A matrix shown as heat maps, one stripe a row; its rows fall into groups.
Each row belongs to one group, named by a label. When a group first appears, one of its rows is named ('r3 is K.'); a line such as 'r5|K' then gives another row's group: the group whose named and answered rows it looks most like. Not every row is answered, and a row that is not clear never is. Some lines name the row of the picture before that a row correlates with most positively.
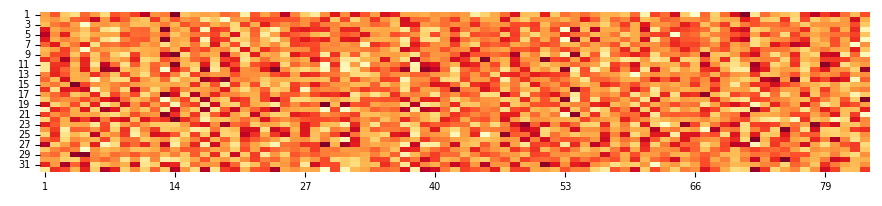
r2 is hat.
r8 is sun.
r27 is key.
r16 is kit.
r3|sun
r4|key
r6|key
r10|kit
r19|key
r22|hat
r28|sun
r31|kit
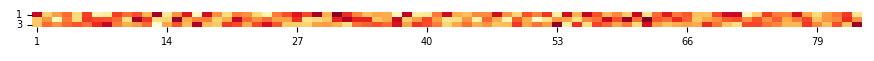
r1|key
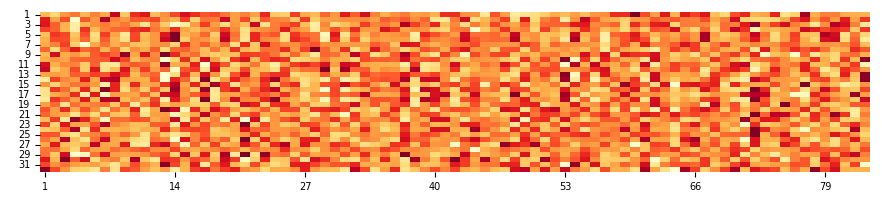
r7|sun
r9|hat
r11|key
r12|key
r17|sun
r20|kit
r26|sun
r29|sun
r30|kit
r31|key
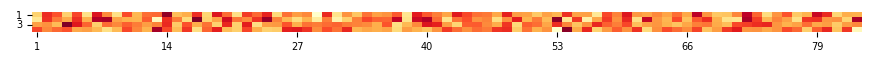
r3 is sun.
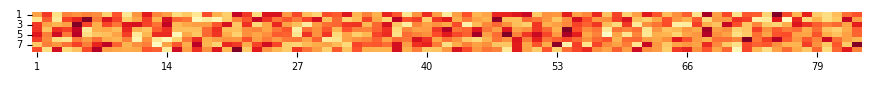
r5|kit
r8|sun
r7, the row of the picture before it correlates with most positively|2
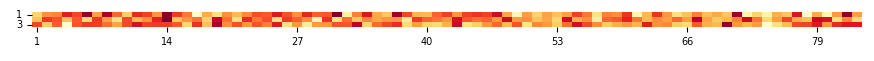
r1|hat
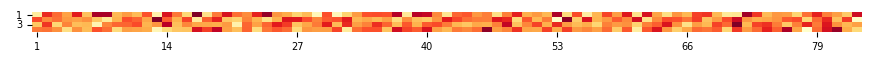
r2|key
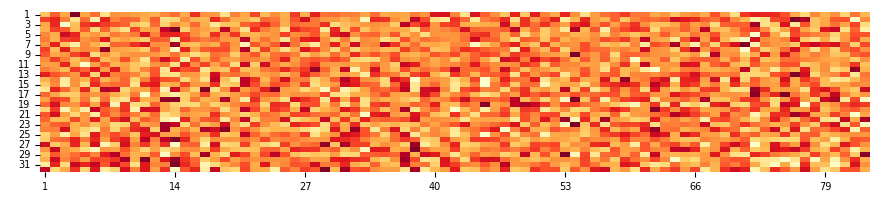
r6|sun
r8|sun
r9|kit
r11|sun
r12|hat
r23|key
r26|hat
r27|key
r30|hat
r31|hat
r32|key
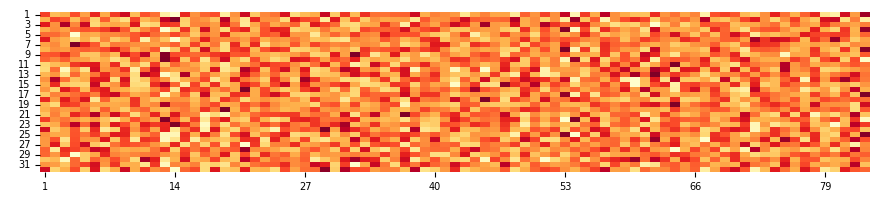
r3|kit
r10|key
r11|hat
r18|kit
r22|key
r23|hat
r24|key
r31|hat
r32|key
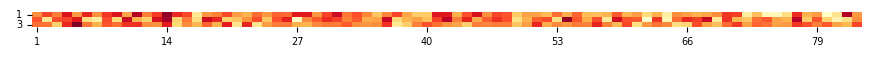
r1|hat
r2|kit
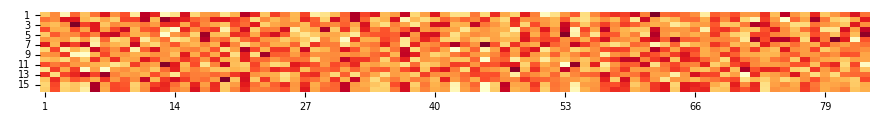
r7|kit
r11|key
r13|sun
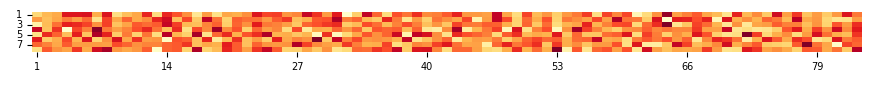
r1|hat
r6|key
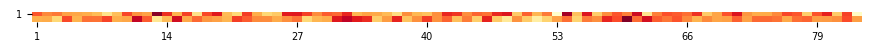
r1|key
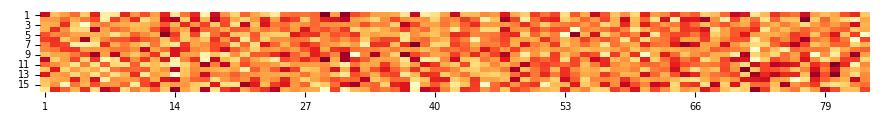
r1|key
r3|sun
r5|key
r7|sun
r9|hat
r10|key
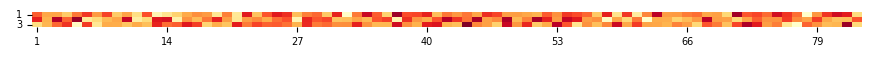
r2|kit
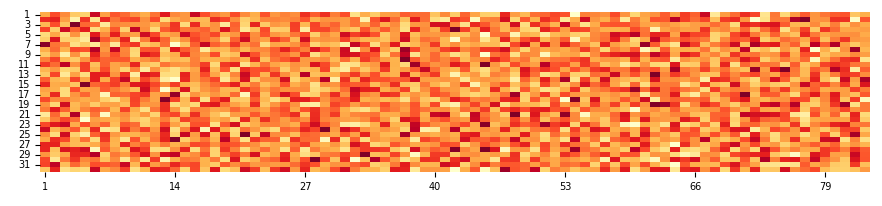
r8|hat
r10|hat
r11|kit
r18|key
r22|sun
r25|sun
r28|kit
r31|hat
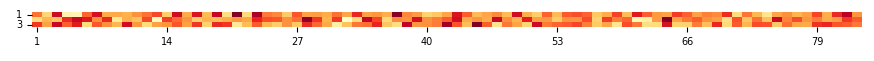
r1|sun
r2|hat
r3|kit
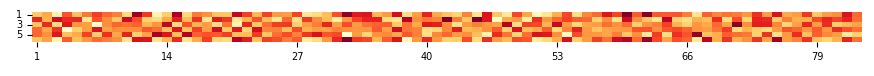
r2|kit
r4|sun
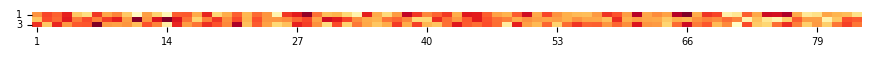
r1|sun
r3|sun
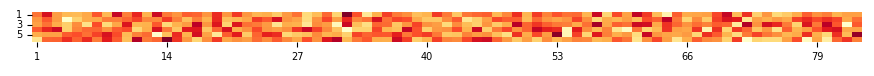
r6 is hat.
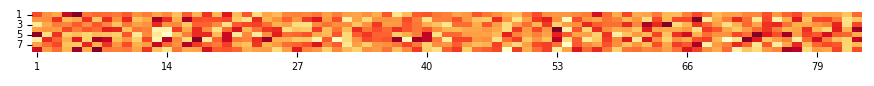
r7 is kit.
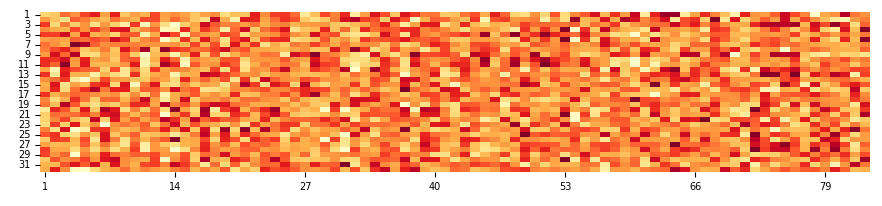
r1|hat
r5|kit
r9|sun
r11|kit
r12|hat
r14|sun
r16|hat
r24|sun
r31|hat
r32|sun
